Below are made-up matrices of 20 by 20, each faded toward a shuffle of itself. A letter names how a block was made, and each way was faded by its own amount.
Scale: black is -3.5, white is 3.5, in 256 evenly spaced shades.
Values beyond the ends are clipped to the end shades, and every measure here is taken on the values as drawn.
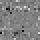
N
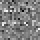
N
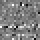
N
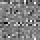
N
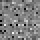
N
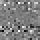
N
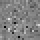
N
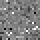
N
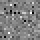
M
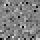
N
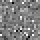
M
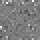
N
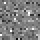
N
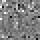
M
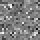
M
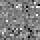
N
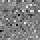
N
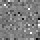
N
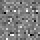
N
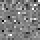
M
